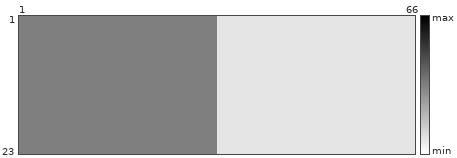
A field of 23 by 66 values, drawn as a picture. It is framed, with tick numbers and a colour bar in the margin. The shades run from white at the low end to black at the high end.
It is made of 1 by 2 panels. Panel 1,1: middling, flat. Panel 1,2: very low, flat.
